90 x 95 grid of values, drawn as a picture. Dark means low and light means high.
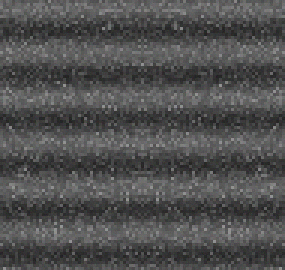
Average level on the scale: 30%. Slope: none. Stripes: horizontal, repeating 6 times. Seam: none. Mirror symmetry: left to right.
